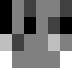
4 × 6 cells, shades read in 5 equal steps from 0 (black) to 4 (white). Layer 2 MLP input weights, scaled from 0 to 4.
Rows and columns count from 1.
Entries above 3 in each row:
0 0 0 2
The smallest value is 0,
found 4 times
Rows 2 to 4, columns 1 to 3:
0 2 0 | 3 1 2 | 4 2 2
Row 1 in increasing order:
0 1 1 2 2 2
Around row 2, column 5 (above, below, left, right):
2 3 2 0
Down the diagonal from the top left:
0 2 2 2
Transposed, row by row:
0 0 3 4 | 2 2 1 2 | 1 0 2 2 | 2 2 2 2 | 2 1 3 2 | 1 0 2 4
